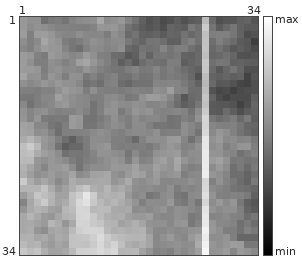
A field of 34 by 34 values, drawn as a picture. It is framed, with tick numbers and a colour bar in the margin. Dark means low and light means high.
The field climbs toward the bottom left. Streaks run downward. Column 27 differs from the columns beside it. The ninth with the lowest average is the top right.
